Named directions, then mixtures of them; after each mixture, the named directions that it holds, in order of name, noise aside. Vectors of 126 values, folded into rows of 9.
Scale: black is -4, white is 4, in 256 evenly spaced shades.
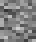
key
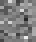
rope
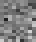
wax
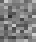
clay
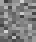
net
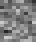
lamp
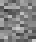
key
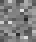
rope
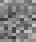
clay, wax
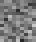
wax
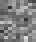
lamp, net, rope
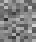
clay, key, wax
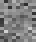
key, net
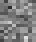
lamp, net, rope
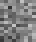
clay, net, rope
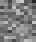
lamp, net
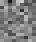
lamp, net, rope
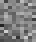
net, rope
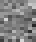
wax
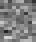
lamp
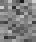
lamp, net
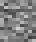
key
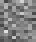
net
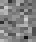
rope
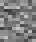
key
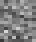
key, net, rope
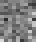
wax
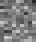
lamp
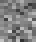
wax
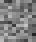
clay, rope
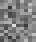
clay, net, rope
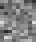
lamp
